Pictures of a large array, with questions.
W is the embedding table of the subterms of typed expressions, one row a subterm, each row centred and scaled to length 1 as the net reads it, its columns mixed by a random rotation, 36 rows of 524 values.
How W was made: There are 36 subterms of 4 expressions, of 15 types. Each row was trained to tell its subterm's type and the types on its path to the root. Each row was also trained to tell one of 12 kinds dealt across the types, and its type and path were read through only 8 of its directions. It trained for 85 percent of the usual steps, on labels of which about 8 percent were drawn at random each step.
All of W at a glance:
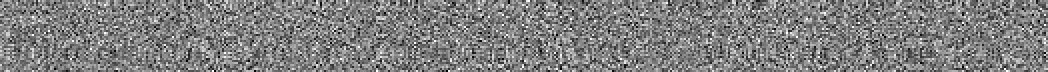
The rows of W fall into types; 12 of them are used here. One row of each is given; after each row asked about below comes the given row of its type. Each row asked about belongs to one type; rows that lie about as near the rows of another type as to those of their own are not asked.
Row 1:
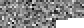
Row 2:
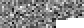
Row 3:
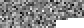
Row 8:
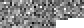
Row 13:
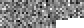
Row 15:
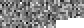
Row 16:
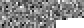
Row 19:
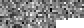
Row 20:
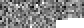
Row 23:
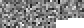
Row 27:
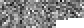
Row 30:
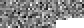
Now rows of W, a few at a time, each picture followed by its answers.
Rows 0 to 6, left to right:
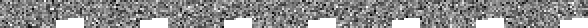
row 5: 20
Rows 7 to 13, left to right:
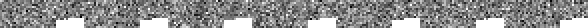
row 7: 19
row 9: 3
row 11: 8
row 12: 19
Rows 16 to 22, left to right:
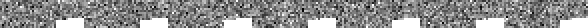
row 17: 3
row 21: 19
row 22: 2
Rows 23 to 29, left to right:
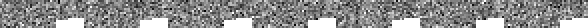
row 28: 3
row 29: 13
